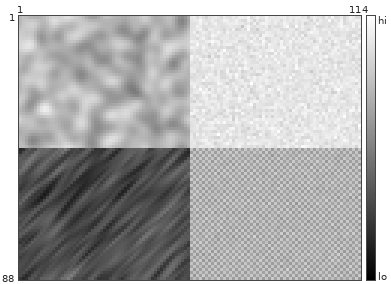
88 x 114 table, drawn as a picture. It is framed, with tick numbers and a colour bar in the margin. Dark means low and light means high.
The table splits into 2 rows of 2 panels. Panel 1,1: high, blotchy. Panel 1,2: very high, fine-grained, faint in contrast. Panel 2,1: low, slanting up to the right. Panel 2,2: high, checkered.
